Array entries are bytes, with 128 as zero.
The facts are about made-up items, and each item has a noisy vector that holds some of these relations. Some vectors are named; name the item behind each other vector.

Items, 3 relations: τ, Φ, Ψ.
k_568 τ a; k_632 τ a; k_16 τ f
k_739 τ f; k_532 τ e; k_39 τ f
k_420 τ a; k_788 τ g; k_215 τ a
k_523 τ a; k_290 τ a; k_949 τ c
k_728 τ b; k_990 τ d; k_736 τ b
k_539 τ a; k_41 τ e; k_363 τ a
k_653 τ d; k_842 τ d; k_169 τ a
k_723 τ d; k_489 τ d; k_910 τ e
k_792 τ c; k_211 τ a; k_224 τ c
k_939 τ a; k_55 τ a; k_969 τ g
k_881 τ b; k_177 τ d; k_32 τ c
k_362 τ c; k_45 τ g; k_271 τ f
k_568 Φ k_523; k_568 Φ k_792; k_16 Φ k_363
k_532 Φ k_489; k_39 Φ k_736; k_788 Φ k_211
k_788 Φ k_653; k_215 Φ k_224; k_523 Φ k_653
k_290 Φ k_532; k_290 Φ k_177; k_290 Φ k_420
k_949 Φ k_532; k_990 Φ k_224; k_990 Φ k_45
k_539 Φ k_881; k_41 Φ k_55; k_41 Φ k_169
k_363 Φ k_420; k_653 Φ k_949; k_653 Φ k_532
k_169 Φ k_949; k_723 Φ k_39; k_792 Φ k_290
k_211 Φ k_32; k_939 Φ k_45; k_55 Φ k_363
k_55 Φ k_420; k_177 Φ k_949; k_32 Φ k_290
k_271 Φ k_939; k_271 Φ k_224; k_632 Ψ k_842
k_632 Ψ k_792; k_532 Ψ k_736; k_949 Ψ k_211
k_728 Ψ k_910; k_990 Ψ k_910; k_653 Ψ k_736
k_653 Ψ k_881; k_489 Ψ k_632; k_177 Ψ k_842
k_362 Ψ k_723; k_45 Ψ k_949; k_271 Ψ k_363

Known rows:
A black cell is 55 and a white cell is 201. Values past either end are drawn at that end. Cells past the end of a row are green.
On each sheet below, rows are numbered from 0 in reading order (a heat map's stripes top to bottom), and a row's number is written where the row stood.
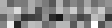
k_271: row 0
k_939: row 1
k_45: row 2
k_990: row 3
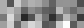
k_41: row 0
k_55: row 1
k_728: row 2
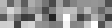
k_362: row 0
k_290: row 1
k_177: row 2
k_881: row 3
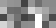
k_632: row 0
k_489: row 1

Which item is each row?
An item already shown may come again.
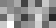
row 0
k_736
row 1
k_41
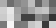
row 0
k_653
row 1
k_224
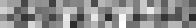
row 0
k_523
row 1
k_632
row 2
k_16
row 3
k_532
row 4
k_723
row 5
k_788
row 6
k_939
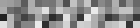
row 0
k_420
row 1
k_271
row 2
k_910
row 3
k_949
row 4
k_224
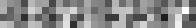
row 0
k_215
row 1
k_523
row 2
k_739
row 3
k_169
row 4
k_969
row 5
k_290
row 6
k_39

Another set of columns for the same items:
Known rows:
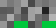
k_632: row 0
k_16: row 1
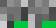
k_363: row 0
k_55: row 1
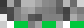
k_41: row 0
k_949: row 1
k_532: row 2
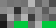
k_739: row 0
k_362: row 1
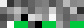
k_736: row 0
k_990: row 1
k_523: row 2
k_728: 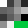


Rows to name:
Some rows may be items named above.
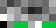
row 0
k_723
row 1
k_910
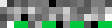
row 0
k_736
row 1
k_788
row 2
k_39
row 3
k_990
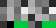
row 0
k_271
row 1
k_45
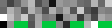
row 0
k_723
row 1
k_969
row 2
k_224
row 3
k_532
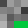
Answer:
k_290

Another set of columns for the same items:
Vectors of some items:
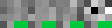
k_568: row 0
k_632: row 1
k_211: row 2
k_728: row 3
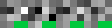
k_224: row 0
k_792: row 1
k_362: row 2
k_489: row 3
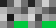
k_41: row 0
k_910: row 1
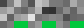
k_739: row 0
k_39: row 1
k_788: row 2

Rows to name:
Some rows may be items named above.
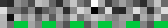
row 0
k_532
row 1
k_723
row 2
k_990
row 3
k_736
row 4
k_362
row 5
k_990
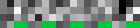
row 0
k_290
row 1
k_16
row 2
k_271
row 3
k_45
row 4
k_949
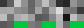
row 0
k_271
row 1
k_969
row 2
k_532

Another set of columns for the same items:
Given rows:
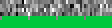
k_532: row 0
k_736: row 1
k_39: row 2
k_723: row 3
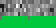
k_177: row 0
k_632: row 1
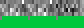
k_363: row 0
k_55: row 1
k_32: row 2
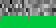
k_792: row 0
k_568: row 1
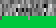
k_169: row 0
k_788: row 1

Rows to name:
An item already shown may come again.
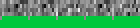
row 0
k_271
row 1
k_739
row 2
k_41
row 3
k_739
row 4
k_910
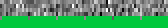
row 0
k_723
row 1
k_290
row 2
k_990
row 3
k_532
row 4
k_949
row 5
k_910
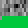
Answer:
k_16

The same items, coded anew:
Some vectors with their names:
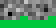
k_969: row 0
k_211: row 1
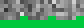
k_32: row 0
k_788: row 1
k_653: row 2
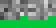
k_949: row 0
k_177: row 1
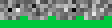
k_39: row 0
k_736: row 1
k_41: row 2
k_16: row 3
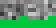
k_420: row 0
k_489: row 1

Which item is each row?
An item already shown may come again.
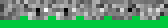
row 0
k_788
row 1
k_723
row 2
k_723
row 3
k_739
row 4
k_532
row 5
k_271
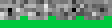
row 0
k_723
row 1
k_990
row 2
k_910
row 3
k_290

